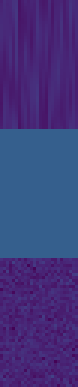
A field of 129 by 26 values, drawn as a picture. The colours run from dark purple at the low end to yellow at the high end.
It is made of 3 by 1 panels. Panel 1,1: very low, streaked downward, faint in contrast. Panel 2,1: low, flat. Panel 3,1: very low, fine-grained, faint in contrast.
